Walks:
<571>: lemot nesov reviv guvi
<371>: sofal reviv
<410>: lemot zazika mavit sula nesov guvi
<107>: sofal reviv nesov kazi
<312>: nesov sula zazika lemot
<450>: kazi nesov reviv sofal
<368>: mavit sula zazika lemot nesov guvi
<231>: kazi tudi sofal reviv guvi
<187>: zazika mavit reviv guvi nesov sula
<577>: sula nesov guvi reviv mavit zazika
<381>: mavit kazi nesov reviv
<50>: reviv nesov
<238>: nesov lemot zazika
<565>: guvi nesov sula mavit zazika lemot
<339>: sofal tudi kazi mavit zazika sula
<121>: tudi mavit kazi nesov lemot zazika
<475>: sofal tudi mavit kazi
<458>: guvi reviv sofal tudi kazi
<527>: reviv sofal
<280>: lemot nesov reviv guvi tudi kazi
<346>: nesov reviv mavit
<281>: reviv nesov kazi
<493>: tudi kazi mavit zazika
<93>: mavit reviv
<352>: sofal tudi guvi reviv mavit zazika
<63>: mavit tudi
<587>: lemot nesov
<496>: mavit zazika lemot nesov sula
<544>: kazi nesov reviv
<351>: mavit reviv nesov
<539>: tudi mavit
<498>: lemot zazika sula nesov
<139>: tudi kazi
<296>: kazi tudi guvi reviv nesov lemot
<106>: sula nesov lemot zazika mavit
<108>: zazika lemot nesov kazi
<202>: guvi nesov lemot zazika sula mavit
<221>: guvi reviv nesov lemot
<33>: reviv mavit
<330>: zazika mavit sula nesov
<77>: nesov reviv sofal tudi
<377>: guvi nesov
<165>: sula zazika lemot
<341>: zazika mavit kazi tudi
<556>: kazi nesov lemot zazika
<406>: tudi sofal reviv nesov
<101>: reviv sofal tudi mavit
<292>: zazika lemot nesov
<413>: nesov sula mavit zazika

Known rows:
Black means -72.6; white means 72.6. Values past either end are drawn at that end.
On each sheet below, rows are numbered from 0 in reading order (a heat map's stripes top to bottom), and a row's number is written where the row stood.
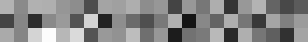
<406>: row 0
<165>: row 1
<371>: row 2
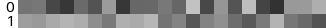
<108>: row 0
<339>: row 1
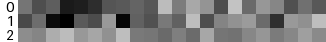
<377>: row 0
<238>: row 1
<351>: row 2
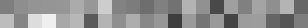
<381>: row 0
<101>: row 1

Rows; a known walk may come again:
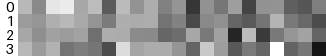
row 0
<101>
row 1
<339>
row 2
<341>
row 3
<139>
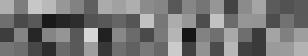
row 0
<352>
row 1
<377>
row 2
<165>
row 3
<108>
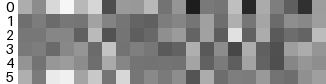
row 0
<371>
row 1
<346>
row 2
<50>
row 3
<496>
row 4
<187>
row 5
<33>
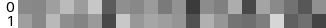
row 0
<107>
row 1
<231>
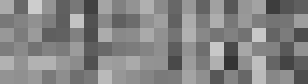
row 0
<458>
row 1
<281>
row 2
<296>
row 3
<77>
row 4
<406>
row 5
<121>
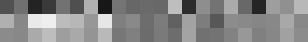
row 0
<498>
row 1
<93>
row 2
<351>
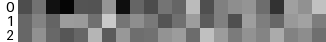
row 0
<238>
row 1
<368>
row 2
<544>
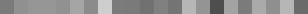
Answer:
<381>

